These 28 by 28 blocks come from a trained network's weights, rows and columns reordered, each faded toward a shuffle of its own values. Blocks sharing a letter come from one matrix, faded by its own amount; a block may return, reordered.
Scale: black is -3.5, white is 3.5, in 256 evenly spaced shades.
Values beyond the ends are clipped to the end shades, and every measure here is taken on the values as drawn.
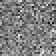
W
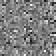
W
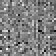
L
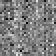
L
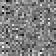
W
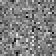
W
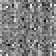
L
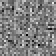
L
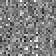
W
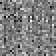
L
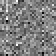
W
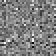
W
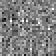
L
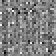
L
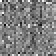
L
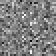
W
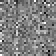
W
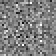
W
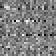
L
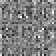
L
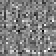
L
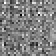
L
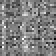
L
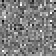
W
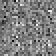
W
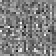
L
